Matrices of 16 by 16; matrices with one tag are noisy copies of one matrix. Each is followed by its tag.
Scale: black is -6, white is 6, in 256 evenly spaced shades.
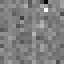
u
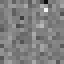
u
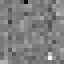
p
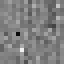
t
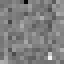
p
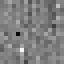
t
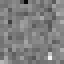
p
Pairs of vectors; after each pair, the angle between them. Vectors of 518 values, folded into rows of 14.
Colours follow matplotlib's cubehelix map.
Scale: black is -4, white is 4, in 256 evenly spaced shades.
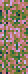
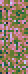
nearly parallel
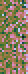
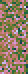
partly opposed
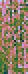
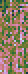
nearly opposite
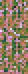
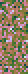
partly aligned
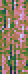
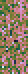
partly aligned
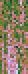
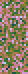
orthogonal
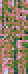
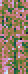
nearly parallel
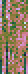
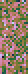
partly opposed
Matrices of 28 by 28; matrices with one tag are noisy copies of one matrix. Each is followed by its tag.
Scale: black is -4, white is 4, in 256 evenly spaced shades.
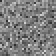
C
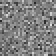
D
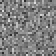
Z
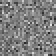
D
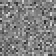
D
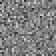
Z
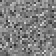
C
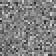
D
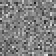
D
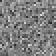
C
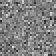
D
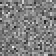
D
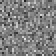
Z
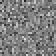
Z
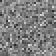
C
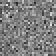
D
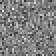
Z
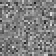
D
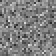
C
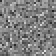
C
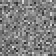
D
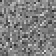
C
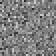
Z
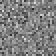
Z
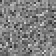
C
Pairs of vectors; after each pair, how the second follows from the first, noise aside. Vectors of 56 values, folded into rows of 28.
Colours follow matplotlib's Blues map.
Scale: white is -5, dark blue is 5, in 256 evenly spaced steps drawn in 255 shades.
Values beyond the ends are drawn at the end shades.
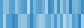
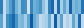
scaled up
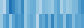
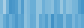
shrunk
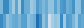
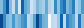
scaled up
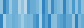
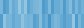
shrunk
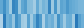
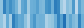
shuffled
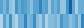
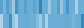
partly zeroed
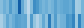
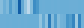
partly zeroed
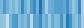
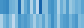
shuffled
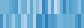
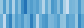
shuffled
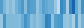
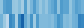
wrapped around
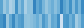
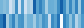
scaled up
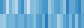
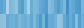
shrunk
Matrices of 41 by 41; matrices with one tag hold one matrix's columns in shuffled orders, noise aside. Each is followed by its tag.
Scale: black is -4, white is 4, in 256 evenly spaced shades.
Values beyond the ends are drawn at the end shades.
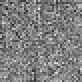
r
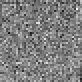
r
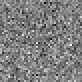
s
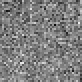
r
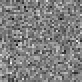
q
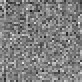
r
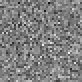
s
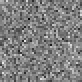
q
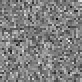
q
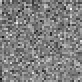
r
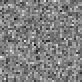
q
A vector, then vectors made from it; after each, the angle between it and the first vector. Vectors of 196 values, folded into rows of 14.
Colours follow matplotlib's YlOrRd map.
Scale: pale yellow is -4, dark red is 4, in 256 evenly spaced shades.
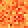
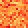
partly opposed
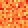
orthogonal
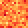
partly opposed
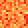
partly opposed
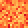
nearly opposite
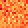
partly opposed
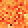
nearly parallel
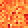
nearly opposite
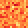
orthogonal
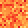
orthogonal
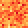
partly aligned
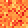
orthogonal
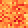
nearly parallel
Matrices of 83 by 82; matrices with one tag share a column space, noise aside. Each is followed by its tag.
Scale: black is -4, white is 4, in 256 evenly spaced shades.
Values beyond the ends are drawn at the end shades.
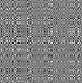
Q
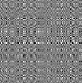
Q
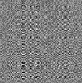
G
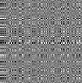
Q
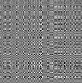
G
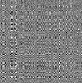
G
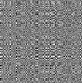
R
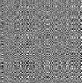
G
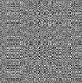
R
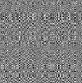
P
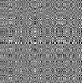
Q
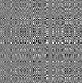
Q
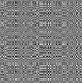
R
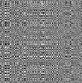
R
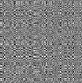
R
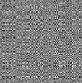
G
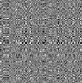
Q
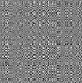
R
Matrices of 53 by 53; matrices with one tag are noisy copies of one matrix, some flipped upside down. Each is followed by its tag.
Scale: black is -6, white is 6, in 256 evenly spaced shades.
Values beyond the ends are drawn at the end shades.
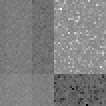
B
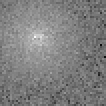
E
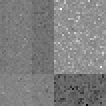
B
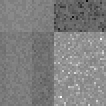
B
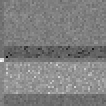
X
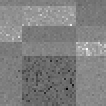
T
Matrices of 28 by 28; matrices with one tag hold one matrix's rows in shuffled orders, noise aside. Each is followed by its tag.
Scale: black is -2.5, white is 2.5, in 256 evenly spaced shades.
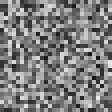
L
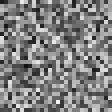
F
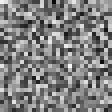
F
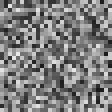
F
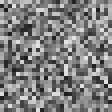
F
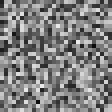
L
